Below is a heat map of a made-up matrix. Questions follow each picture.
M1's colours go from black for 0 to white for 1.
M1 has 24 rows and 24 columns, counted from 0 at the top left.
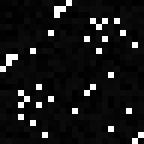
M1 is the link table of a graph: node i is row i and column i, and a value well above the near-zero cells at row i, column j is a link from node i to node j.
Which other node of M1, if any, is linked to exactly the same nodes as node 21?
node 12
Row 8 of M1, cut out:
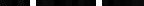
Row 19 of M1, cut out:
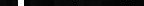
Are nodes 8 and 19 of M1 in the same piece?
no
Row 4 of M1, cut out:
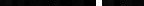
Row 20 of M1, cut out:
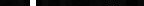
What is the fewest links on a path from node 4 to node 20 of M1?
4
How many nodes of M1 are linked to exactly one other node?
11
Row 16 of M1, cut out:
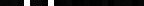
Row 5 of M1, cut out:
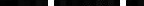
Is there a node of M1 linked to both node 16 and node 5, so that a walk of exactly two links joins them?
yes
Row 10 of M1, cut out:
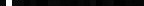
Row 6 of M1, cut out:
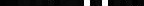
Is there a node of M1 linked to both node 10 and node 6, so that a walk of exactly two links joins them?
no
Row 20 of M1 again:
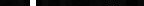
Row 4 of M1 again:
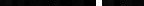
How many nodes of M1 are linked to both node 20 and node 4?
0
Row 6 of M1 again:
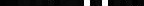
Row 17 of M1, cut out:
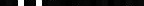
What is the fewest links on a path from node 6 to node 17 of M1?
1
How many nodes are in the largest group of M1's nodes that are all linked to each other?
2
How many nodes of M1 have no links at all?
1
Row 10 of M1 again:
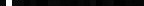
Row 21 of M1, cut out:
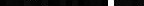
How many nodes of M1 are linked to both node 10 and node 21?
0
